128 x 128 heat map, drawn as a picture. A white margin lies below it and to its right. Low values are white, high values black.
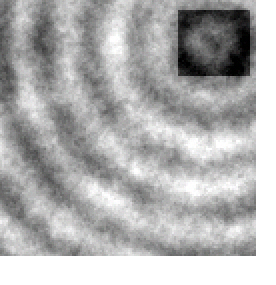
Mirror symmetry: none. Ninth with the highest average: top right. Odd patch: higher, in the top right. Rings: centred on the top right.
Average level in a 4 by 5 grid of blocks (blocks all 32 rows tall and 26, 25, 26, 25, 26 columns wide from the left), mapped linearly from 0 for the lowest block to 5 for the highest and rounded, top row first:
3 2 1 3 5
2 2 1 2 3
2 2 1 0 0
2 1 1 1 1
